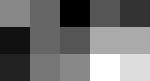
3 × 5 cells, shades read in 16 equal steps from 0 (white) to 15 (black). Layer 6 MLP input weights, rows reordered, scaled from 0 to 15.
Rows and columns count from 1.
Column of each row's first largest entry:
3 1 1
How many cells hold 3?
0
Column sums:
34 26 32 15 19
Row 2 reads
14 9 10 5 5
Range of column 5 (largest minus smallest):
10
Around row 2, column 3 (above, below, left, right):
15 7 9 5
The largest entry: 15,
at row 1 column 3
